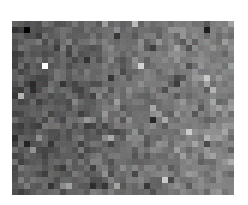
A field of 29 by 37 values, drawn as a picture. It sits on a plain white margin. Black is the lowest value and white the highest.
Grain: fine. Slope: up to the right. Stripes: none. Average level on the scale: 40%.
